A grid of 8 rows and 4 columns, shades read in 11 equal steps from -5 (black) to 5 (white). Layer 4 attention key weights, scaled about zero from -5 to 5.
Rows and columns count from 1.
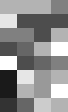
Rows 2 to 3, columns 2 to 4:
-2 -2 -2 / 0 -2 2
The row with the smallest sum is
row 2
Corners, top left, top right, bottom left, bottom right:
2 0 -3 2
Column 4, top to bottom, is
0 -2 2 5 0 2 5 2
